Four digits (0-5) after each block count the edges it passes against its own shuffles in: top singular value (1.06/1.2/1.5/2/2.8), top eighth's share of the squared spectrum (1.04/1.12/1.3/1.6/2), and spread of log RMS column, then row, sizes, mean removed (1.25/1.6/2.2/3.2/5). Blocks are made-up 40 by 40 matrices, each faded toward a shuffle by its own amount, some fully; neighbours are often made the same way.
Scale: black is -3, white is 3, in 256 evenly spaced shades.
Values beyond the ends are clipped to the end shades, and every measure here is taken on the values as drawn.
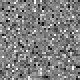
0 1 0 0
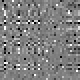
4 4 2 2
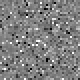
1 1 0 0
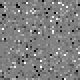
0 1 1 0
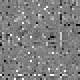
3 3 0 1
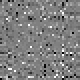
3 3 1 1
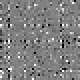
4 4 2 2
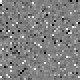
1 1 0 0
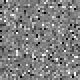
0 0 0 0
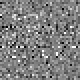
2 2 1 2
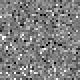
0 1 0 0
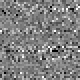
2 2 0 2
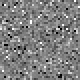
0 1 0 0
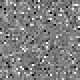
0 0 0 0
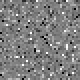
0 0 0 0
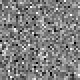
0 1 0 0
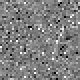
1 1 0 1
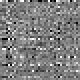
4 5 2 3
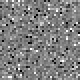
0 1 0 0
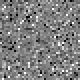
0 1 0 0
